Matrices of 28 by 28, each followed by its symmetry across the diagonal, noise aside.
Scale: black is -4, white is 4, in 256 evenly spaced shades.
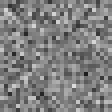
antisymmetric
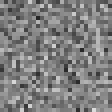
neither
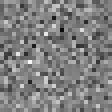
antisymmetric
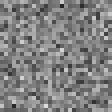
neither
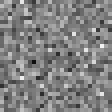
neither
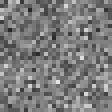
symmetric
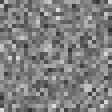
symmetric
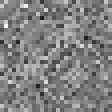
symmetric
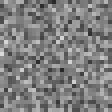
antisymmetric
